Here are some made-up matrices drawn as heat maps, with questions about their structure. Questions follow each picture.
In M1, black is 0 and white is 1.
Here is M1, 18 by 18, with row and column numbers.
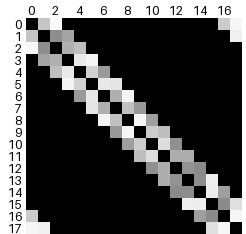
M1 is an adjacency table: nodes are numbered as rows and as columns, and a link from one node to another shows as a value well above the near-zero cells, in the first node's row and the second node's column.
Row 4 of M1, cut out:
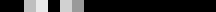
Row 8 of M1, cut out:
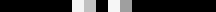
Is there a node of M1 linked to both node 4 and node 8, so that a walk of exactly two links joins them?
yes
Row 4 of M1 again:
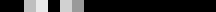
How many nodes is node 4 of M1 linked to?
4
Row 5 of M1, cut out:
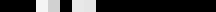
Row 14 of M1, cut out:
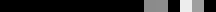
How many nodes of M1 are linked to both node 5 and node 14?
0
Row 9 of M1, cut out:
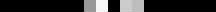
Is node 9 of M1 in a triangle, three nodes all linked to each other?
yes
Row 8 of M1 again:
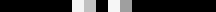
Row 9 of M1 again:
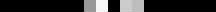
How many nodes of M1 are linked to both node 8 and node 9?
2
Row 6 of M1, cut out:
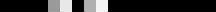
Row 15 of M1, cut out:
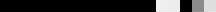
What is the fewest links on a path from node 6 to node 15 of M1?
5
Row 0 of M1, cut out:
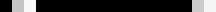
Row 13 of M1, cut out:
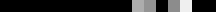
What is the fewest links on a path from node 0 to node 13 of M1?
3
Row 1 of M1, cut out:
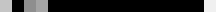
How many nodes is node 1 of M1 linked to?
4
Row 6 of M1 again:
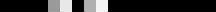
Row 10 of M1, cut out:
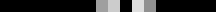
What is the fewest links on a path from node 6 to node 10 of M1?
2
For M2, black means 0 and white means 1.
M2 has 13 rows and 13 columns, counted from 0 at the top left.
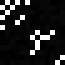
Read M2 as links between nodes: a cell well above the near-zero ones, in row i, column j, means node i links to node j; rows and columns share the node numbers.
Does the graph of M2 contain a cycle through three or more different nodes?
no
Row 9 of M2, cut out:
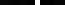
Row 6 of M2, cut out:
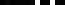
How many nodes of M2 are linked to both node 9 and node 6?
1
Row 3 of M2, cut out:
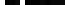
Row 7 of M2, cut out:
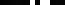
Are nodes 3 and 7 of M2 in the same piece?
no
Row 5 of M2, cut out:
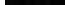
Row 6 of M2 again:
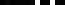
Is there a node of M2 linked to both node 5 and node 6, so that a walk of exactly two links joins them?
no
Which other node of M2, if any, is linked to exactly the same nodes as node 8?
node 9
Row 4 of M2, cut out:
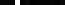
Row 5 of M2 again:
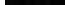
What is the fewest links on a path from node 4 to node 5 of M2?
3
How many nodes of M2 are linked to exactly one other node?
8
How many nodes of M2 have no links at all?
0
